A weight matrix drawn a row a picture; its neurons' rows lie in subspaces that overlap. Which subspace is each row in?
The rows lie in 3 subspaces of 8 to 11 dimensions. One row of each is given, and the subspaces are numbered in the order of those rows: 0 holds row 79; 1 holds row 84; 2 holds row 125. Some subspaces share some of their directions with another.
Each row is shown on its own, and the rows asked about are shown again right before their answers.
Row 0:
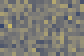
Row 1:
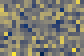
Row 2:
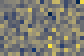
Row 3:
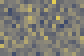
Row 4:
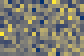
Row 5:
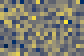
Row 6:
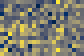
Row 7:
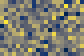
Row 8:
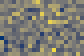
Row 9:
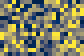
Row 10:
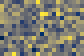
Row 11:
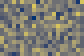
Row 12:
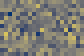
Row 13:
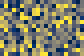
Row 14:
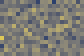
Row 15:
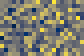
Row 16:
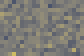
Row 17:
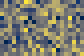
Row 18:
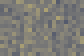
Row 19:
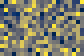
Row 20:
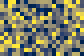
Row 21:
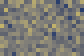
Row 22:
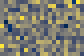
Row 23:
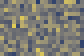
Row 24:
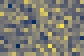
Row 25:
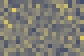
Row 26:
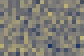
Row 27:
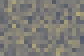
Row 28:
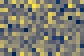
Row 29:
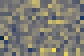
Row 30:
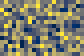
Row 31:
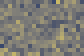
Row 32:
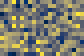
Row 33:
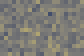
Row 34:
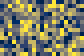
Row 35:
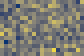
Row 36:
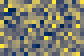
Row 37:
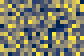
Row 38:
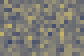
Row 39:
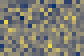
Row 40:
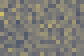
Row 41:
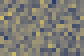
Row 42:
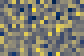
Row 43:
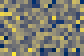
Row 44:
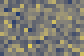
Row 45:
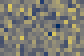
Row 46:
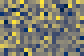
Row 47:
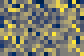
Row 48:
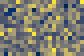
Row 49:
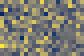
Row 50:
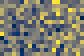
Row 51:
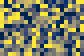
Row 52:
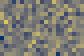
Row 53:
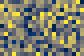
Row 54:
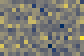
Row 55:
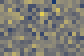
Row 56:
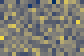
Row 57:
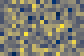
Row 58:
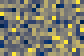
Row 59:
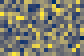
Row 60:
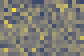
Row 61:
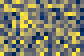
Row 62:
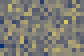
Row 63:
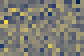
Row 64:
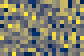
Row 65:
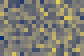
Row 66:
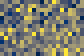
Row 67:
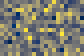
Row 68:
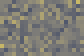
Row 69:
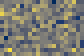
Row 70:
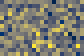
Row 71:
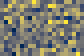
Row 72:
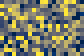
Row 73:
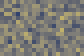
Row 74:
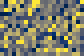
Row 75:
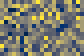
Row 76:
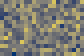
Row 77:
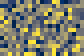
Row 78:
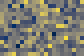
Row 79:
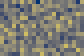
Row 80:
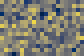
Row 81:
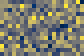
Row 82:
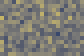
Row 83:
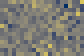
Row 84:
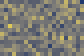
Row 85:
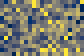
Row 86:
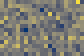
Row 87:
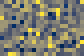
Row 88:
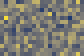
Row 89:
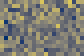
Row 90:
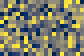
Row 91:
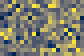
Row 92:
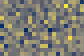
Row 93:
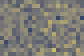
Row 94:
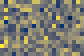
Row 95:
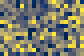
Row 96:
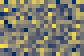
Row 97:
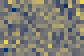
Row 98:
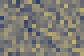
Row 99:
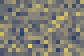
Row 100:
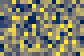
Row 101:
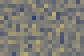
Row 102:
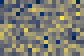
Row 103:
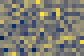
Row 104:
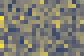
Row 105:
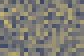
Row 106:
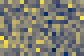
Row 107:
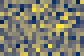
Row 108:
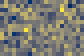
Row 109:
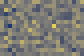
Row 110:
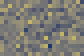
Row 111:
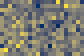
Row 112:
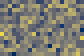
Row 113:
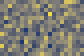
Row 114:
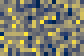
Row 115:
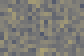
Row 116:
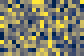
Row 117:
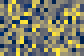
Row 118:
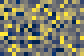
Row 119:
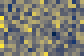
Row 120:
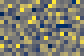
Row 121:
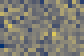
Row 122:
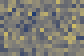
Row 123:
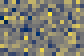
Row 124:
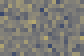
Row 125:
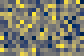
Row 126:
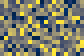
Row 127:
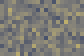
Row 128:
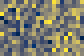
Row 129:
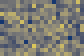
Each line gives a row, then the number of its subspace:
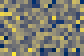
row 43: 2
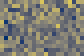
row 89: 2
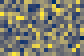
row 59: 2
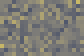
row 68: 2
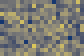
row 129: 2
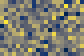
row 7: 1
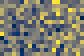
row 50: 2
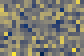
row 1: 1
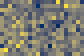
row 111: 1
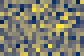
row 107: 1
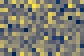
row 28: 1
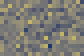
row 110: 1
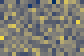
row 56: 1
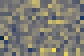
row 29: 2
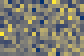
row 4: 0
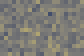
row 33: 1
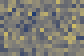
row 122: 2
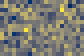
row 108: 1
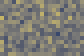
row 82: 0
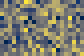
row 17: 2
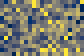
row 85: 0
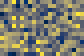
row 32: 2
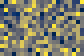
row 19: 0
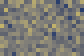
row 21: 2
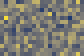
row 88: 0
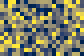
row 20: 2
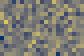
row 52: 1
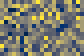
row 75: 2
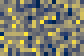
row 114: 1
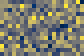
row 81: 2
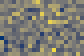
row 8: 0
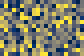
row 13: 0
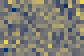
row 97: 1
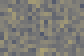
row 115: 2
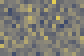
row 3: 0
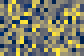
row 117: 2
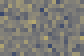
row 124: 2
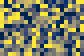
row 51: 1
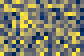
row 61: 1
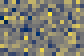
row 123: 0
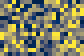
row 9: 2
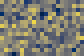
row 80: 2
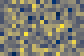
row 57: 2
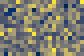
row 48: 0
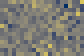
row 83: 1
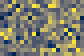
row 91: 0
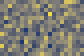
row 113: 1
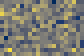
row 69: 1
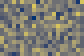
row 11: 2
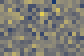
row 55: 2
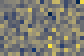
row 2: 2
